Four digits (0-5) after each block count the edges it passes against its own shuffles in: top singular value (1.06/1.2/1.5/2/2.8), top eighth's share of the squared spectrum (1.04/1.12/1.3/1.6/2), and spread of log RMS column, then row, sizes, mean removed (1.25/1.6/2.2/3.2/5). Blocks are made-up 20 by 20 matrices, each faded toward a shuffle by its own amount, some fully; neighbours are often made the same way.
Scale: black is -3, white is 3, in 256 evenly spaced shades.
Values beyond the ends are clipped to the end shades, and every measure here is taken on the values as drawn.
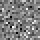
0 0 0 0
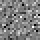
0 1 0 0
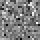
0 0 0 0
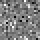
0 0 0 0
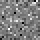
0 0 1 0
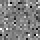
2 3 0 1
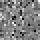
1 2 2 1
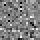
2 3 1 0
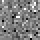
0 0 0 0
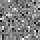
0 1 1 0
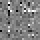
2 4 2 1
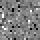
0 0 0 0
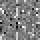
2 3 1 0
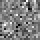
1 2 0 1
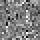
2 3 1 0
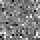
1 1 0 0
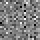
2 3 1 0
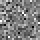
1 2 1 0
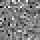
2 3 0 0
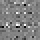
3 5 1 2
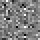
2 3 1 1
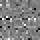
3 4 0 1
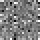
3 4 2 1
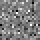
0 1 0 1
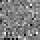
1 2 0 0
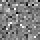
1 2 0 0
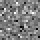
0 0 0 0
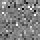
0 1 0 0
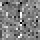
2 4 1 1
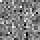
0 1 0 0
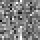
1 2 2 0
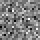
0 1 0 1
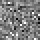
0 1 0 0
